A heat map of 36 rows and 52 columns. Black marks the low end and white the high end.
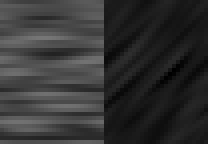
The table splits into one row of 2 panels. Panel 1,1: low, streaked across. Panel 1,2: very low, slanting up to the right, faint in contrast.
